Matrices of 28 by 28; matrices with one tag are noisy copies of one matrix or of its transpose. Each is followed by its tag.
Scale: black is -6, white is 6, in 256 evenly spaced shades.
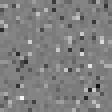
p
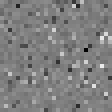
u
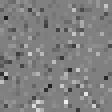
u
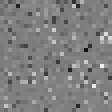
u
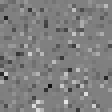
u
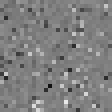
u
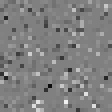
u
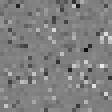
u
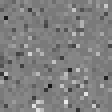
u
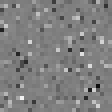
p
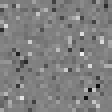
p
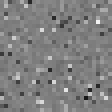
p
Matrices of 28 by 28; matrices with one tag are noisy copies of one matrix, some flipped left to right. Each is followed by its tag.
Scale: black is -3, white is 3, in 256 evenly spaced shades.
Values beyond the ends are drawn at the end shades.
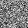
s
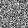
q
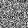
q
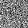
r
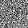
r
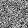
s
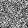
s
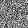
r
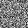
q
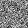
s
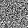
r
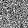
r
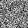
s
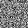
q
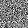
r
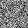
s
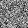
s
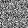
q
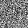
r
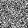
s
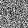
r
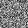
q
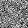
s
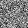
s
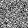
s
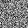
q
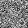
s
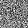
r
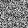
q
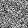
s
